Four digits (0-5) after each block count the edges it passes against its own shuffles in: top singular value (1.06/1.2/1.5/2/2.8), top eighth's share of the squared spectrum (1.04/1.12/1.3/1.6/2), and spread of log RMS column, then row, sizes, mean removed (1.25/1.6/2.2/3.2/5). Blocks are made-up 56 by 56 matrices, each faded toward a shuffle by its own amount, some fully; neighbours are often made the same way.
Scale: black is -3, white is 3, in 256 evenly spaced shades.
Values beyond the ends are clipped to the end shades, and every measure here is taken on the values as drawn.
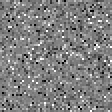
1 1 0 1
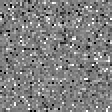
1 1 0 1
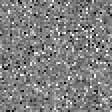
1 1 0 0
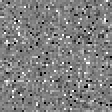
2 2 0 1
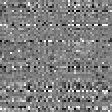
4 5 2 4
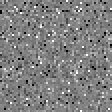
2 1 0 0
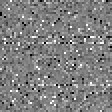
3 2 0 1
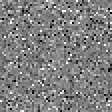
2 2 0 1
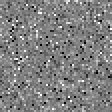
0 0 0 0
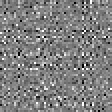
4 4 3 3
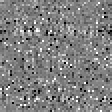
3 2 0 1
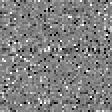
3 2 0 1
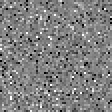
1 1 1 0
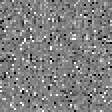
2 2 1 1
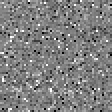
0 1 0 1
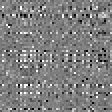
4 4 2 3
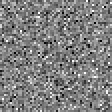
0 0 0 0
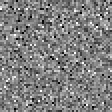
0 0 0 0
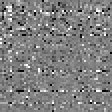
4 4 2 3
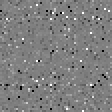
2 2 0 0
